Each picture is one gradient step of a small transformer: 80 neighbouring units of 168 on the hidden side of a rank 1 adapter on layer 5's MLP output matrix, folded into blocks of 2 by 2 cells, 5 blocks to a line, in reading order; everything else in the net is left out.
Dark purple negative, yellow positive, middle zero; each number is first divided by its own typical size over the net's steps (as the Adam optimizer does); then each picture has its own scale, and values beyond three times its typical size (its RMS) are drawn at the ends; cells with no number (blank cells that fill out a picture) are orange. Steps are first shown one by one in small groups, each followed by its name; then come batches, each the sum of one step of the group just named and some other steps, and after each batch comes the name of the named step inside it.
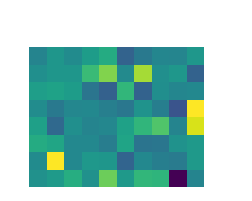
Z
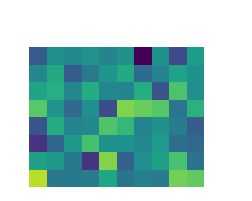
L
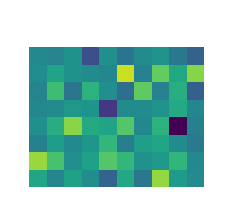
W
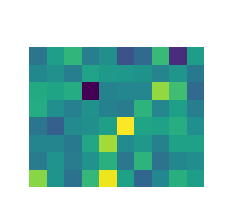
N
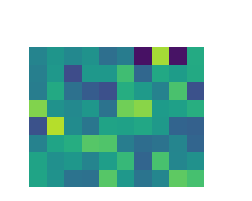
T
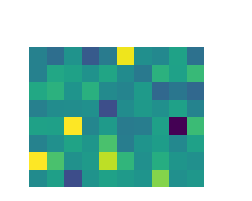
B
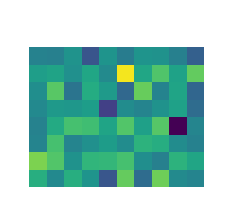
W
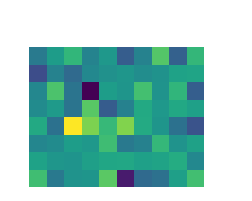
N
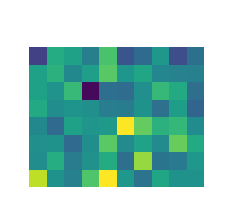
N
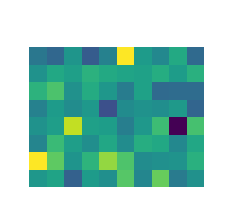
B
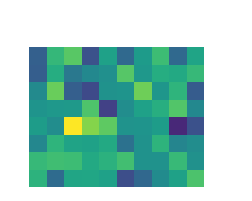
W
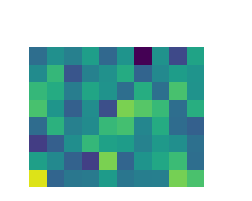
L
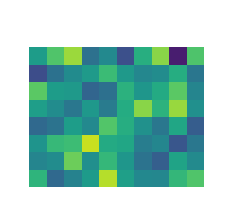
N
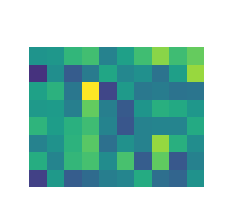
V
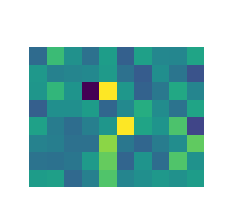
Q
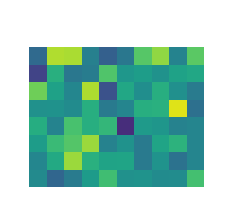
V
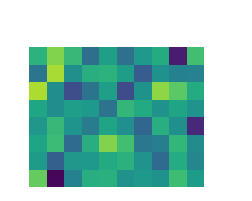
Q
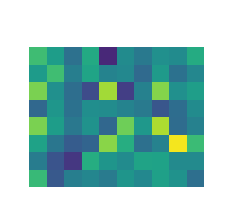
Q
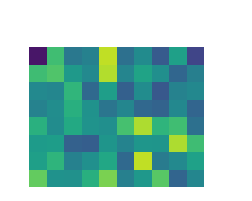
Q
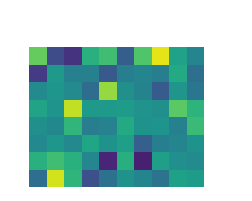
Q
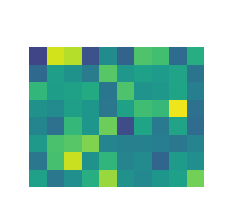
Q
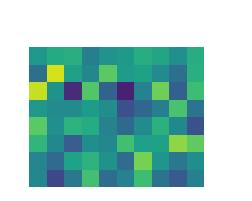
V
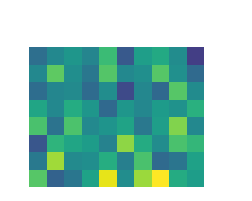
Q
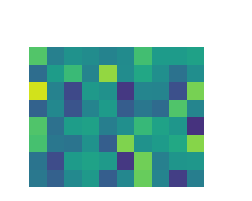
Q
